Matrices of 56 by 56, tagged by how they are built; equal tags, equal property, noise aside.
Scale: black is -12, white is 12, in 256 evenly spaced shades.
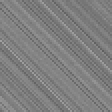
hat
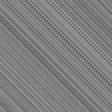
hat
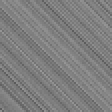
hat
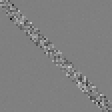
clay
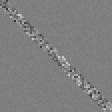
clay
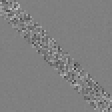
clay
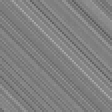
hat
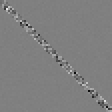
clay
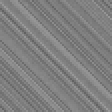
hat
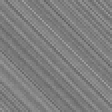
hat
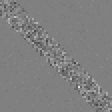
clay
